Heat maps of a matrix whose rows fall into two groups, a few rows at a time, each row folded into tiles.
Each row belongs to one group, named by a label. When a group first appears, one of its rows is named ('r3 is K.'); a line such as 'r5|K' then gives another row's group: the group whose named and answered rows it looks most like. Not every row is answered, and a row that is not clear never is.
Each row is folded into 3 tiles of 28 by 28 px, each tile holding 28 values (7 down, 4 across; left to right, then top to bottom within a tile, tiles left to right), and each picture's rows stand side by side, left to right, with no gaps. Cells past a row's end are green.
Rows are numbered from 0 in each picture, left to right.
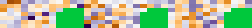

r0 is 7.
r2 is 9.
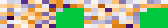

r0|9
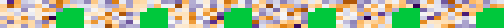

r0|9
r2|9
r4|7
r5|9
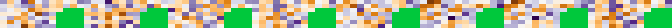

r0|9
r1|9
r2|9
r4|7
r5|7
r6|7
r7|9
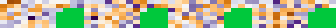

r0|7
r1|9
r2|9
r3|9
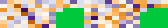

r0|7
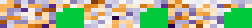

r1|7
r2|7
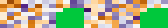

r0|7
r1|9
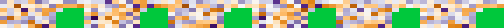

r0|7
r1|9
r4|7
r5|7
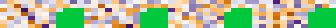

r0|7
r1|7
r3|9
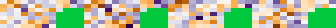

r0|7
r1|7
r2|7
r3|9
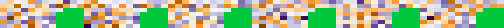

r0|7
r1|7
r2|7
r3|9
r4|9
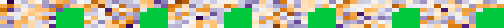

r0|9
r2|7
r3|9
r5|7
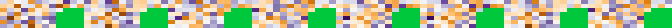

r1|9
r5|9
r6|9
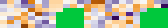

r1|7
